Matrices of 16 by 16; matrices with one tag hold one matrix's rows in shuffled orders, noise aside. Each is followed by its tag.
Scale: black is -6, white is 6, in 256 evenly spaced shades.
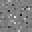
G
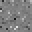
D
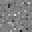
G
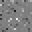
D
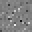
G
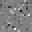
G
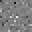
D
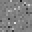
G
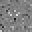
D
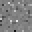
D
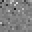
D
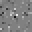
D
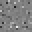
D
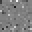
D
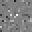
D
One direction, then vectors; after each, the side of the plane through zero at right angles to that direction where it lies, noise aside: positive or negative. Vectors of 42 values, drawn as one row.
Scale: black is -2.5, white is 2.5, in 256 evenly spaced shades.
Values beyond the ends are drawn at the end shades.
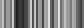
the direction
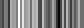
negative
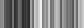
positive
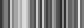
negative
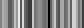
negative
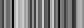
negative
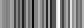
positive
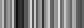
positive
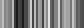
positive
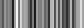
negative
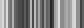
positive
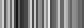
positive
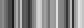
negative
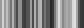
positive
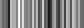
negative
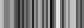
positive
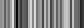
positive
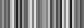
positive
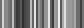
positive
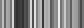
positive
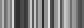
positive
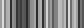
positive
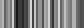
positive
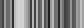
negative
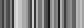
negative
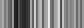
positive
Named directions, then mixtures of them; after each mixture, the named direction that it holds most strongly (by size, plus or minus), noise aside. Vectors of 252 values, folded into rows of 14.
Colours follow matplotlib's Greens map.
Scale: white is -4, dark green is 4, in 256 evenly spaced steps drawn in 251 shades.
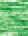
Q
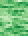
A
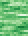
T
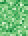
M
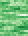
T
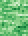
T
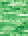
T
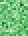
M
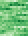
Q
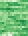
Q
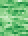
A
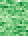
A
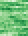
Q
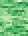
A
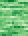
Q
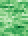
A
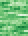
T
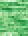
Q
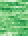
Q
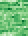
Q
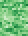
A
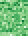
M
